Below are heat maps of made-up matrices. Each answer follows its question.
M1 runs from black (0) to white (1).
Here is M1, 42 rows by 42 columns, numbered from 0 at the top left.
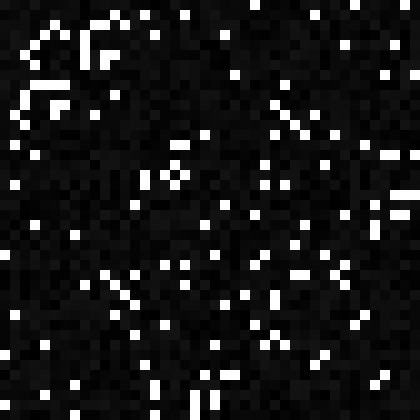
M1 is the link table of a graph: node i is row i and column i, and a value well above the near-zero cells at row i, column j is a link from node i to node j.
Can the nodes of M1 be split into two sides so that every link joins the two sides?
no
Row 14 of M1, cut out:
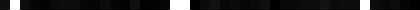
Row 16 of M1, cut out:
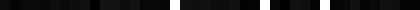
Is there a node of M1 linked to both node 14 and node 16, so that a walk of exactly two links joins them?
yes
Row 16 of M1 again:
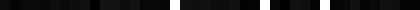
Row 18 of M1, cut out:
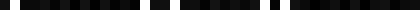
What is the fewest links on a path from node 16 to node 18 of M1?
2
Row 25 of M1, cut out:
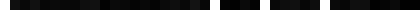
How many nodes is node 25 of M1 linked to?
4
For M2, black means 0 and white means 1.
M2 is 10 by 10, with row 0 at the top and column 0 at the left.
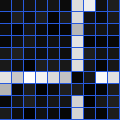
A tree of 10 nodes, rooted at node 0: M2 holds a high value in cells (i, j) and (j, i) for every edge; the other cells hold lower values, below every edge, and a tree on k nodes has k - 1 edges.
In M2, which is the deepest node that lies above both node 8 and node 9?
6
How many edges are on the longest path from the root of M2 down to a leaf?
2
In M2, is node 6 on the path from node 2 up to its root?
yes
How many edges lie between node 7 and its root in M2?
1
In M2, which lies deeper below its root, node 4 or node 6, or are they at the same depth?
node 4
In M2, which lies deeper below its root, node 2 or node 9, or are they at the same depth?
the same depth
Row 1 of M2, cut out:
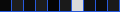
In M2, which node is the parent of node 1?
6
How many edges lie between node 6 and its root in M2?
1
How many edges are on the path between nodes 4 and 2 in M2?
2
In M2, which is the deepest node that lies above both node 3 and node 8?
6
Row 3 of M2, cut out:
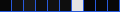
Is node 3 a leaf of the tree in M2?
yes
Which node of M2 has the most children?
6
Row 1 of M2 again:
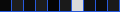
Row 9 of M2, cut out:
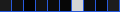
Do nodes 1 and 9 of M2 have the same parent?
yes
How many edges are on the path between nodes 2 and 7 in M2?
3
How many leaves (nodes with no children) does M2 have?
8
